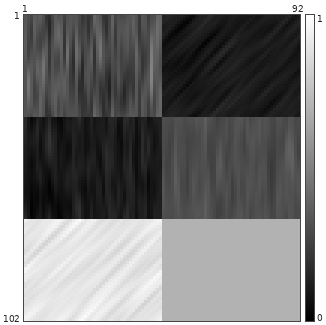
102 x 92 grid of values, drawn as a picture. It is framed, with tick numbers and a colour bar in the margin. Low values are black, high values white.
The table splits into 3 rows of 2 panels. Panel 1,1: low, streaked downward. Panel 1,2: very low, slanting up to the right, faint in contrast. Panel 2,1: very low, streaked downward, faint in contrast. Panel 2,2: low, streaked downward, faint in contrast. Panel 3,1: very high, slanting up to the right, faint in contrast. Panel 3,2: high, flat.
